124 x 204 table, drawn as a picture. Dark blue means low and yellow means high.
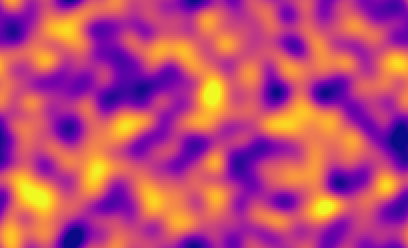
Seam: none. Lone odd cells: none. Slope: none. Grain: smooth.
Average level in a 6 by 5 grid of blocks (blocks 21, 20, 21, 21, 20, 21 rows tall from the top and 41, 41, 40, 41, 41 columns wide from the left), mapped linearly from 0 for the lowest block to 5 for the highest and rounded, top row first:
22221 / 30434 / 20431 / 14131 / 54332 / 32231
